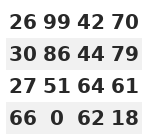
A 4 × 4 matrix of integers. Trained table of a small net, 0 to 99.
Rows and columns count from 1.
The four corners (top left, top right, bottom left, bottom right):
26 70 66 18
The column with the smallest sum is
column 1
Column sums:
149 236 212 228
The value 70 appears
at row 1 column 4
